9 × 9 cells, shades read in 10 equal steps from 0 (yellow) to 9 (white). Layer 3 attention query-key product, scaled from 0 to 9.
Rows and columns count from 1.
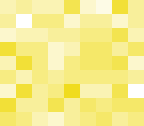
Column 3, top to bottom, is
6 4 6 4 4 4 5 5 6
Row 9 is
3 4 6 7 5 4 3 5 4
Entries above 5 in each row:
5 3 4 2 3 1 4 0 2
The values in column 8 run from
1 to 7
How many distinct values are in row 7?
8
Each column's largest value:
7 9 6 7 7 7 8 7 9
